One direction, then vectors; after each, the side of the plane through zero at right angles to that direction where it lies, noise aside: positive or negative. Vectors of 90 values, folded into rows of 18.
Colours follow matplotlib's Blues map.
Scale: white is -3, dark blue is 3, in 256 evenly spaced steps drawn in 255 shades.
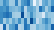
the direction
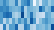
positive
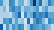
negative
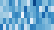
negative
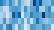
negative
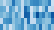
negative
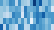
negative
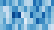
negative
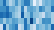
positive
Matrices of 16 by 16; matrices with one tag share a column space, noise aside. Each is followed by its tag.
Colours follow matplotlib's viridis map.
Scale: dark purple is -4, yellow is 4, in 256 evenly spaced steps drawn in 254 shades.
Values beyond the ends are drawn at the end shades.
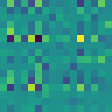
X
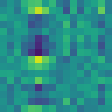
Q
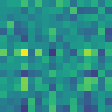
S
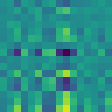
S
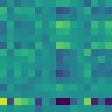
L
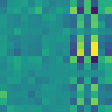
Q
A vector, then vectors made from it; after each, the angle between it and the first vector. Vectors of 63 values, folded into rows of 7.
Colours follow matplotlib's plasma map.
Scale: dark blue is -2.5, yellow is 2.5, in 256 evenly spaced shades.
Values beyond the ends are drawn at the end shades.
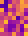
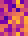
orthogonal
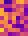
partly aligned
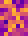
partly opposed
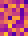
orthogonal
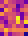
partly opposed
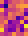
nearly parallel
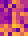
orthogonal
